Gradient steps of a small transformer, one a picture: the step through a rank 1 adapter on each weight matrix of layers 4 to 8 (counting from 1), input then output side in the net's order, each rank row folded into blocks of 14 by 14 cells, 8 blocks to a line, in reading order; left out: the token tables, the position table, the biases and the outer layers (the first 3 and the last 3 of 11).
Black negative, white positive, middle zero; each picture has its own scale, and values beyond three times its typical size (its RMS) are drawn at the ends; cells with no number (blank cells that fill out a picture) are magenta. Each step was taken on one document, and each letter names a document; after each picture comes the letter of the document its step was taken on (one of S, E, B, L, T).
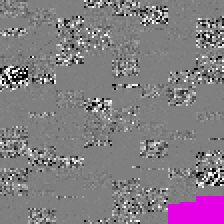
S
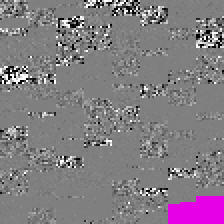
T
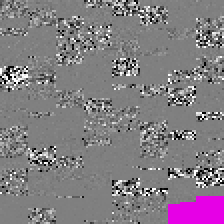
T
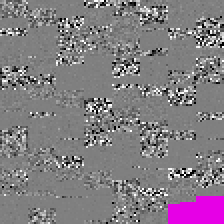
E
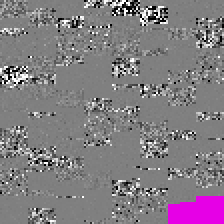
T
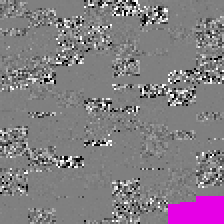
S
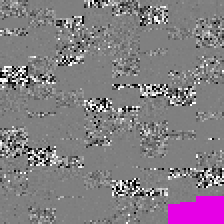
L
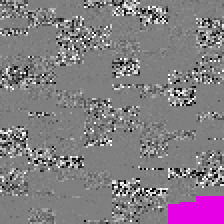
S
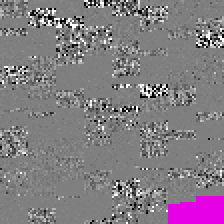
L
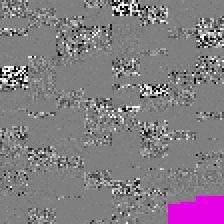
L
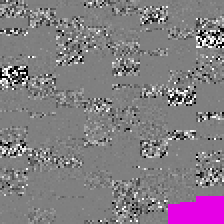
E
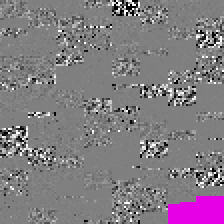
S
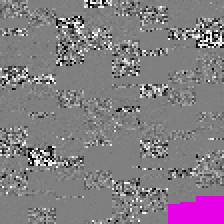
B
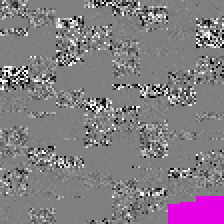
L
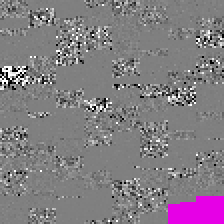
L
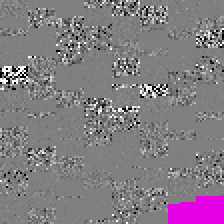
L
